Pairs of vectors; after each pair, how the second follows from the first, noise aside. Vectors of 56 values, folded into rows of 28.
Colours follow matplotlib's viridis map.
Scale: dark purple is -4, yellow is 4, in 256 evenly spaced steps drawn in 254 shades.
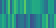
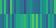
negated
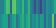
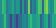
wrapped around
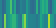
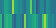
wrapped around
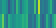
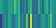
wrapped around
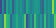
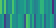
negated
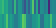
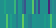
partly zeroed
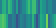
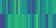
negated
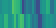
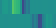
partly zeroed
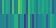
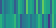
wrapped around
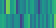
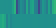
partly zeroed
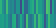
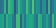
wrapped around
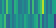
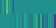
partly zeroed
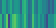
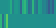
partly zeroed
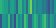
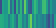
wrapped around
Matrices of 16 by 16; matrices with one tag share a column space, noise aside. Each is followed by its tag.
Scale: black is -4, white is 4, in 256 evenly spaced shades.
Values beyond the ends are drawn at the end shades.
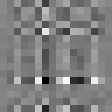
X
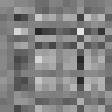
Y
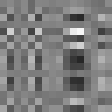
Y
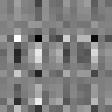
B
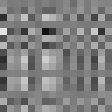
Y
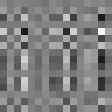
Y
